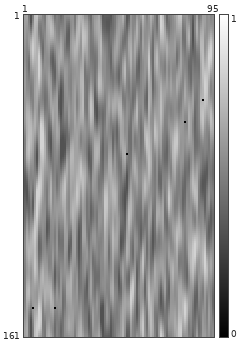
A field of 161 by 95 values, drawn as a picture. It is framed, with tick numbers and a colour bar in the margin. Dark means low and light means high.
Mirror symmetry: none. Lone odd cells: 5, each lower than its neighbours. Slope: none. Histogram: bell-shaped. Grain: streaks running down.
